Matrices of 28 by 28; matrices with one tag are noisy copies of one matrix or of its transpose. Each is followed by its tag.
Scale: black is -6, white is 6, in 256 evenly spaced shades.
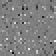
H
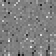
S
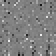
S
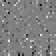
S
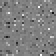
H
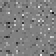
H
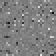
H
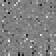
S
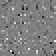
H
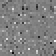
H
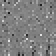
S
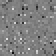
H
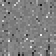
S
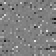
S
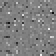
H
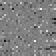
S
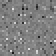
H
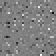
H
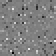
H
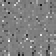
S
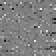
S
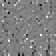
S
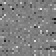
S
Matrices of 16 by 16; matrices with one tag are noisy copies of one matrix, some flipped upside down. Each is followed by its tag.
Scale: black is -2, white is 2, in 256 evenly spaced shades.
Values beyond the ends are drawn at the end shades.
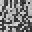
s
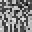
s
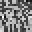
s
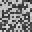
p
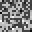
p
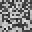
p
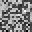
p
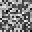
p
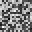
p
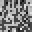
s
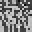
s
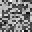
p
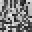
s
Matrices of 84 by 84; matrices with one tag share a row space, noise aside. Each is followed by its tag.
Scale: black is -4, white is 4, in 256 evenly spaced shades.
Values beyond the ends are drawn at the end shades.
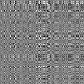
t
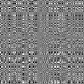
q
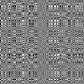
q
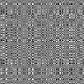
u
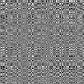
u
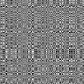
u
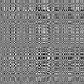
t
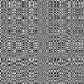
q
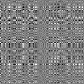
q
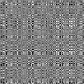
u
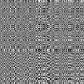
t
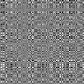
u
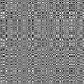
u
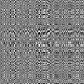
t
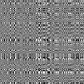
t
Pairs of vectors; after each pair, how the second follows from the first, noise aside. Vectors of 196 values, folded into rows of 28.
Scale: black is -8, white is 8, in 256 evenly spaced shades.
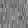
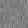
shrunk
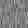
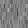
shuffled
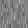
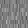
shuffled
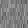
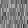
scaled up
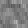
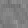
shrunk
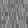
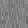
shrunk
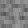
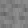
shrunk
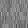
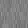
shrunk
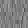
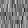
scaled up
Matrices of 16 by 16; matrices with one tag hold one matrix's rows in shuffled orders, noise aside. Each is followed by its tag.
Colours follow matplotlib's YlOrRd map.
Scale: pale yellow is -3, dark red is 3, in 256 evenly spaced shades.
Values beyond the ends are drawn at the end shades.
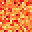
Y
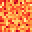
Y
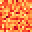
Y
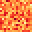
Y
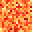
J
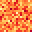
J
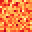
Y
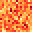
J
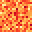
J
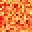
Y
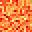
Y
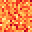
J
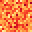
J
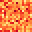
Y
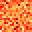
Y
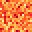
Y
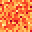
J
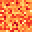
Y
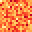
J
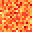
J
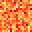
J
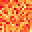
Y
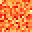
Y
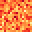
Y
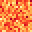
J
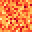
J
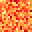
J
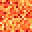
Y
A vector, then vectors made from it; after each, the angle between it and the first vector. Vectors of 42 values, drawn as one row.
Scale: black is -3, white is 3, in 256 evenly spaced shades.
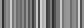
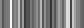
partly aligned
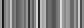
nearly parallel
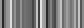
nearly parallel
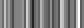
partly aligned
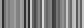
partly aligned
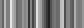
partly aligned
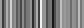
nearly parallel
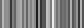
nearly opposite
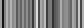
nearly parallel
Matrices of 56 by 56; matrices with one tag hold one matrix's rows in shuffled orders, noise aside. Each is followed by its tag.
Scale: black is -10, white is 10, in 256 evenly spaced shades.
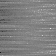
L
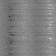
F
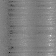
F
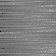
L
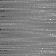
L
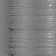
F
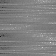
L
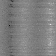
F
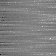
L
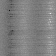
F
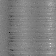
F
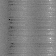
F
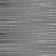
L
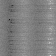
F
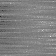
L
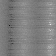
F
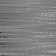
L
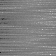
L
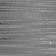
L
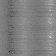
F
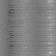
F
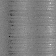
F
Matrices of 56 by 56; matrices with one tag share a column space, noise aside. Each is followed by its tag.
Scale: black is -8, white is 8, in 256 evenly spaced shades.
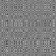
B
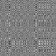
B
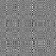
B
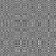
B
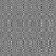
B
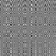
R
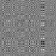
B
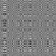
B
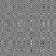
B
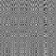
R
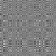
B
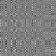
B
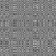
B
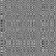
B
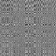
R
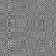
B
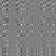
R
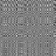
R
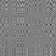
R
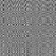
R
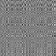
R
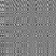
R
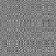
B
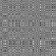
B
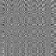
R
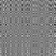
R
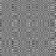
B
